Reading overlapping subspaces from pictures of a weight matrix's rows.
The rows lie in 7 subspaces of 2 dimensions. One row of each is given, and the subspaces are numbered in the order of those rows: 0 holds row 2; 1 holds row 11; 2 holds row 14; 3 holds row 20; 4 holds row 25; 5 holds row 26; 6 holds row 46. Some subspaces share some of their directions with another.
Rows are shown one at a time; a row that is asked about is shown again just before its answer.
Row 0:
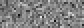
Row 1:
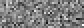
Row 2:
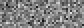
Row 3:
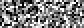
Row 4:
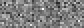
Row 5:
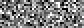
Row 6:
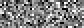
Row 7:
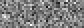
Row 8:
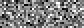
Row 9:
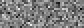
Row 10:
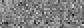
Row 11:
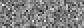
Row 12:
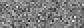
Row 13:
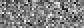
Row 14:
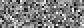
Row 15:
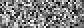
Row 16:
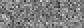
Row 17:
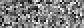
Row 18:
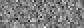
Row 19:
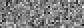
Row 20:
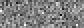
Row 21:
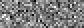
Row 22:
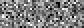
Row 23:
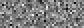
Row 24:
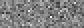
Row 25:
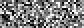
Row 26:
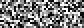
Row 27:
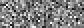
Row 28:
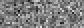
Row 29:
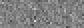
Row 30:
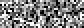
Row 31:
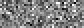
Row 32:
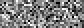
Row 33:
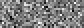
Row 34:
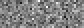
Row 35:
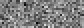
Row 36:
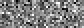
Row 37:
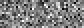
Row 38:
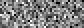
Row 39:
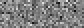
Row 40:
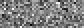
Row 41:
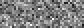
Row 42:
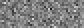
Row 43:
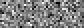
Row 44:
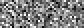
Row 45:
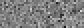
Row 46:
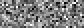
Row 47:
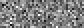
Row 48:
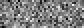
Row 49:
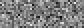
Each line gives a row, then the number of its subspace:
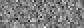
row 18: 4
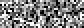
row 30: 5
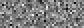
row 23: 1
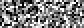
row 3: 6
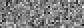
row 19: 0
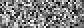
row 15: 4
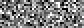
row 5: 5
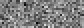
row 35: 2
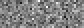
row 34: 3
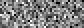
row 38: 4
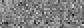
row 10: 0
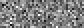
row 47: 1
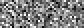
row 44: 1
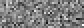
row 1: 0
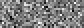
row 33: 2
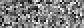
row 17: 6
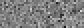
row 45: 3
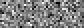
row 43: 5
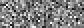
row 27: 1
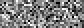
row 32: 4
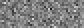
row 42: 5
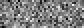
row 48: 4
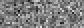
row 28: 6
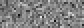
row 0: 0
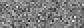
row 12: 1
